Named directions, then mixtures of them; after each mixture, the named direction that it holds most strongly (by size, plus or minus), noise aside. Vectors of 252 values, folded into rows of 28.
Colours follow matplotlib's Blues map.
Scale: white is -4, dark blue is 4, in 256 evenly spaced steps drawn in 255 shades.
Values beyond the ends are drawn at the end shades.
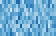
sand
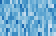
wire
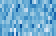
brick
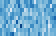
sand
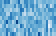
wire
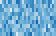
sand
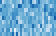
brick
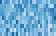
wire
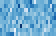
brick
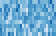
brick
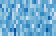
brick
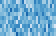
sand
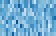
wire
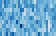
wire
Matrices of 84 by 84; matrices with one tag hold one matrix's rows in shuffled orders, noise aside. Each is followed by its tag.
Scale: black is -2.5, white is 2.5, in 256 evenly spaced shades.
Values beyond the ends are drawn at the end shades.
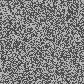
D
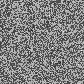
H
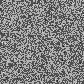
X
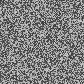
H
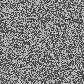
X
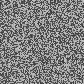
H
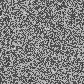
H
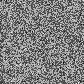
X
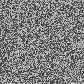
H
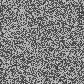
X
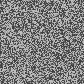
X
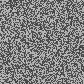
D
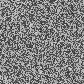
D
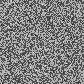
D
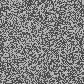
X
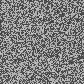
X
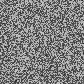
H
